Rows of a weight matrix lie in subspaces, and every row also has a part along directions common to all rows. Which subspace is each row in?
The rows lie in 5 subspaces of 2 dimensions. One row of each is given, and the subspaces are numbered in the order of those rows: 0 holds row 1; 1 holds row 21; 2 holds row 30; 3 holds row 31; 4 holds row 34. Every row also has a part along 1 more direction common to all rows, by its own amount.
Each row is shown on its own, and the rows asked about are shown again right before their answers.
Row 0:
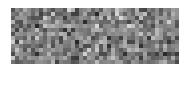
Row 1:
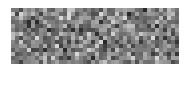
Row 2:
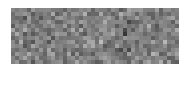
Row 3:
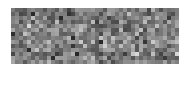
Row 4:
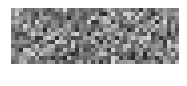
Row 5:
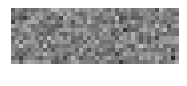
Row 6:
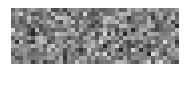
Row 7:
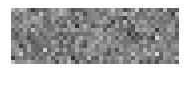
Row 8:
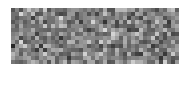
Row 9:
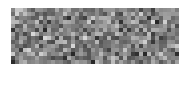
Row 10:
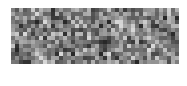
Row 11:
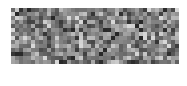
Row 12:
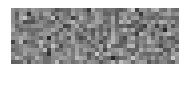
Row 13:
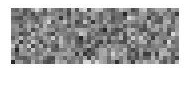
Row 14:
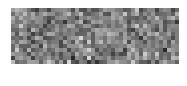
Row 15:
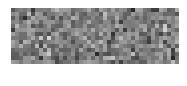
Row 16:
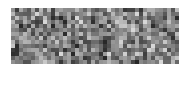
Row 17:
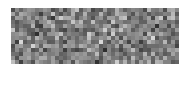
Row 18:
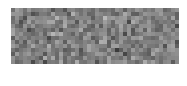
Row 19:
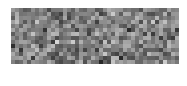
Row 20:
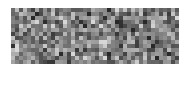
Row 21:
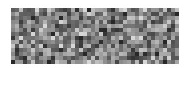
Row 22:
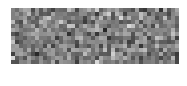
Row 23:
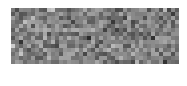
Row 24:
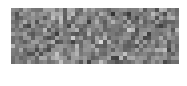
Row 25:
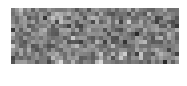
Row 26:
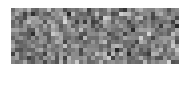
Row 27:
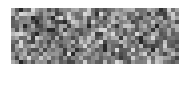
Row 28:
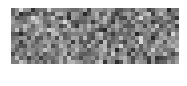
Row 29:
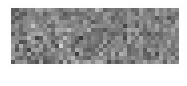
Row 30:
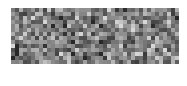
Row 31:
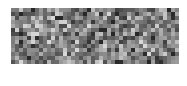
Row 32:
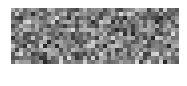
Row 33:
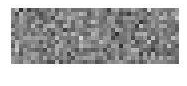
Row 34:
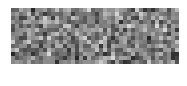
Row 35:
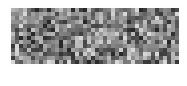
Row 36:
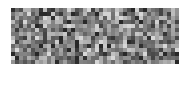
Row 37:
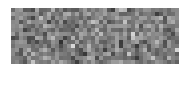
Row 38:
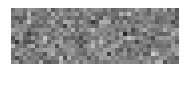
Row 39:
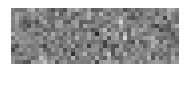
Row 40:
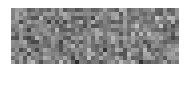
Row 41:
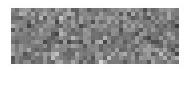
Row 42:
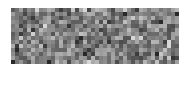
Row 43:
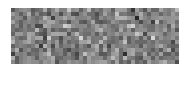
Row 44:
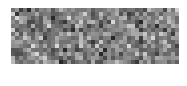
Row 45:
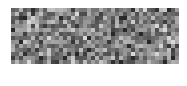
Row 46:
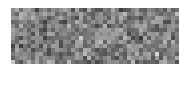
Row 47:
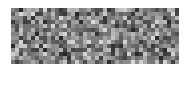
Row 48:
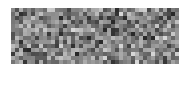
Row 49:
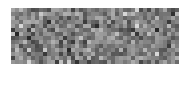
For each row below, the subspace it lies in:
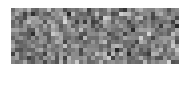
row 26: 3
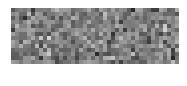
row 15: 4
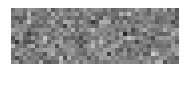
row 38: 3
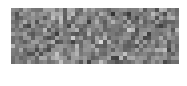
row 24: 0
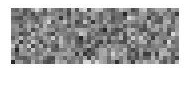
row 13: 1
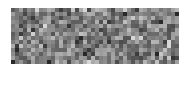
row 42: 1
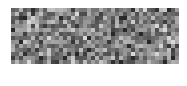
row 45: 4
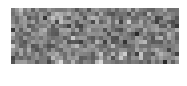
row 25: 0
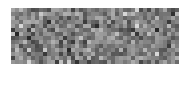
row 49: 1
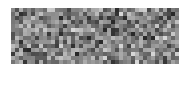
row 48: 0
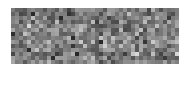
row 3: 0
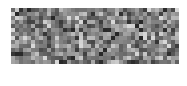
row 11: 2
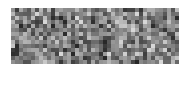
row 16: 2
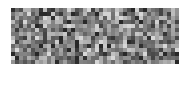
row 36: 4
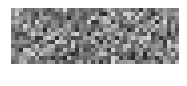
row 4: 0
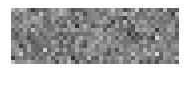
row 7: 1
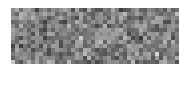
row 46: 1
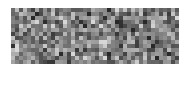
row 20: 2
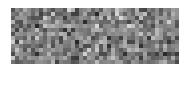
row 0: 4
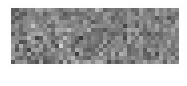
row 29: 1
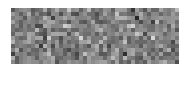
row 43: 4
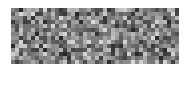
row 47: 2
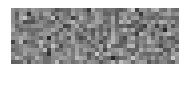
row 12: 4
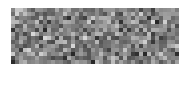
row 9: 0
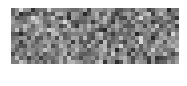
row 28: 3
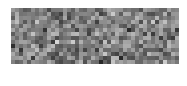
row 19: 0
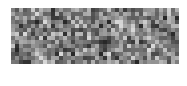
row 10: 2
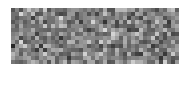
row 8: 2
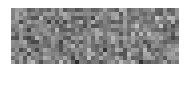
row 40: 1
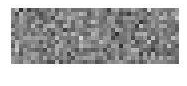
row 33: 2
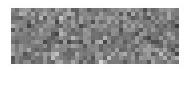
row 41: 0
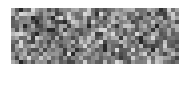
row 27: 3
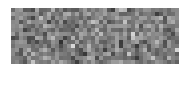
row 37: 1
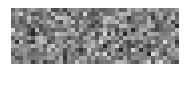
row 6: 3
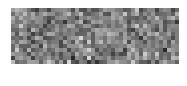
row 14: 1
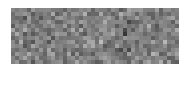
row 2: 3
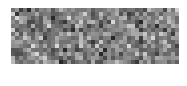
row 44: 2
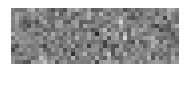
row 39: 2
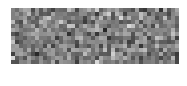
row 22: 4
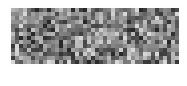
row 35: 1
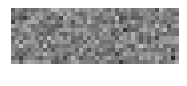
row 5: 4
